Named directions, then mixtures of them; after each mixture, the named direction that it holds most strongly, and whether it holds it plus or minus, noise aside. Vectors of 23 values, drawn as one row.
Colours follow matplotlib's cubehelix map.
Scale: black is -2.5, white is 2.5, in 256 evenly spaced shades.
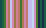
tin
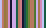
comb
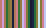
tin, minus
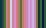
tin, plus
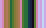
tin, minus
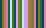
comb, minus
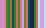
tin, minus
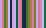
comb, plus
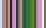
comb, plus
